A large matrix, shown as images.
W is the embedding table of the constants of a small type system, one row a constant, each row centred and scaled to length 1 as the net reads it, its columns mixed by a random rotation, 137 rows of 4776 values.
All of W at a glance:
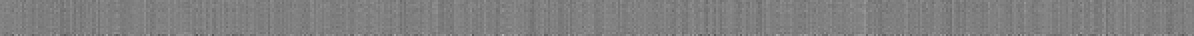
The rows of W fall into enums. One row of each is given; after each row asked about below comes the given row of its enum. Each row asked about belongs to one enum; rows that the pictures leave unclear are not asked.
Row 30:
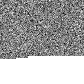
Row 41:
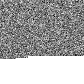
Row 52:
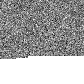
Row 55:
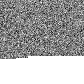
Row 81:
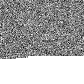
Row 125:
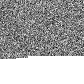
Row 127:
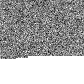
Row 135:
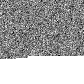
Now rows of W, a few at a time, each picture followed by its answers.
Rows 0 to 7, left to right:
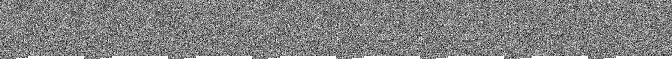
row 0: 52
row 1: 52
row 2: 55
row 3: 52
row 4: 81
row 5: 81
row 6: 135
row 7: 41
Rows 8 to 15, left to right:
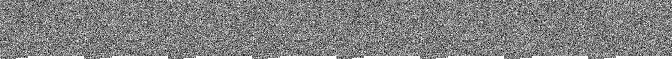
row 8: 127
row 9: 81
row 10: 41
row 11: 81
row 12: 127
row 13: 81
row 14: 30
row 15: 125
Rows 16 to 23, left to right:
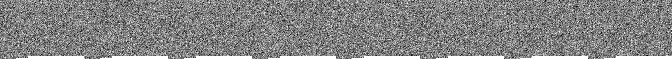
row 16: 55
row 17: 127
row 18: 55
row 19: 30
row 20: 41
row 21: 55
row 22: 135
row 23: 135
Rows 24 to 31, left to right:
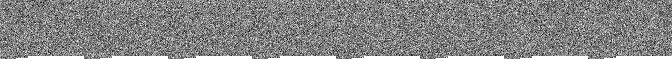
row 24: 127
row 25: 125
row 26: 55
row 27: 55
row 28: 41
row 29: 41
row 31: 52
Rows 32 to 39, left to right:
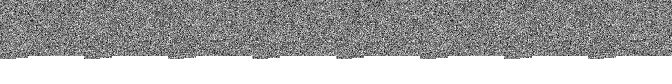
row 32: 30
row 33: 52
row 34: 81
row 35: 127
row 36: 127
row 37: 30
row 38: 52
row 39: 81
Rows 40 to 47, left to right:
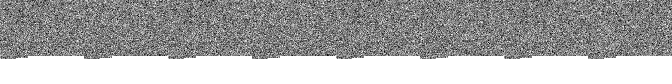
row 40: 127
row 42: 127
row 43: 41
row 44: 127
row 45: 81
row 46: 127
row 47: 30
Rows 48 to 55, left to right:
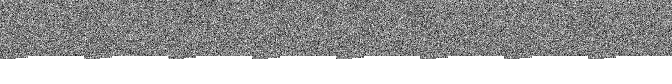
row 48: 41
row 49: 81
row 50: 127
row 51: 52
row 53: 55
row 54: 41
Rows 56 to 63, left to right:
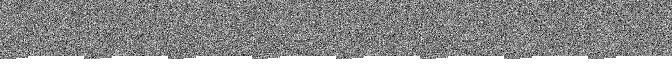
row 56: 52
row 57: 135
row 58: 41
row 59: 81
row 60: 135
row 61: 81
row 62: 30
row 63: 30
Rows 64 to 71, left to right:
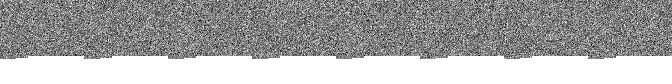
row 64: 41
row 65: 52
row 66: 30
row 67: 125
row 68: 30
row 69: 135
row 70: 81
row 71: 52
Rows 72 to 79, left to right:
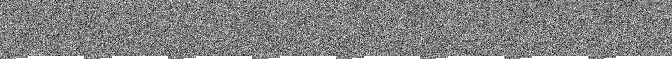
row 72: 135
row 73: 55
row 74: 41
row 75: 125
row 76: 52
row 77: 81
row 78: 127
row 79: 127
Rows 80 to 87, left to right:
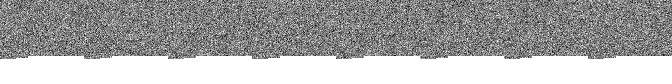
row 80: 52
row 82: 135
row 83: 55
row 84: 135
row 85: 127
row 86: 127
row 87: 41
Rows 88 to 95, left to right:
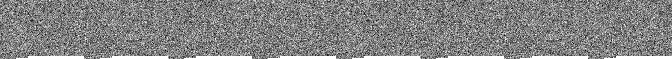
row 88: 30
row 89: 81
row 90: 127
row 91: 41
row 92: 30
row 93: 127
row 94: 81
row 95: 52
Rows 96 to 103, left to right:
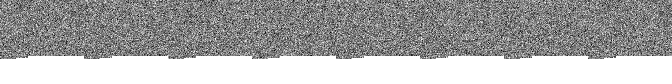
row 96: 52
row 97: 41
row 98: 127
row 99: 135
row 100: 41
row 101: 81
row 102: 55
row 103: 52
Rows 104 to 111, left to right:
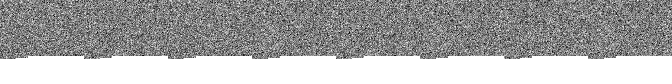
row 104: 41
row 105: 135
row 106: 41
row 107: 30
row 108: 135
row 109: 30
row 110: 127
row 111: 30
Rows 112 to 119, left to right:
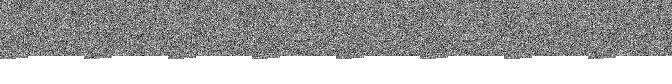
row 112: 52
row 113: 135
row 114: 52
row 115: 81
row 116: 41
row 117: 81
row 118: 55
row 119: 135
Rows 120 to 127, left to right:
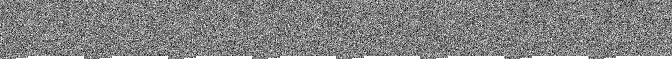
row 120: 81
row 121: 41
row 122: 52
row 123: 52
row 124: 55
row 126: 127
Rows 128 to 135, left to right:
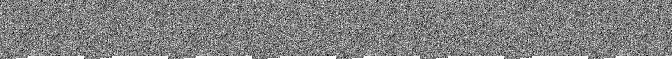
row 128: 135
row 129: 52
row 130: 135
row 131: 41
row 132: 135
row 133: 55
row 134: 52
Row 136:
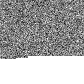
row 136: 127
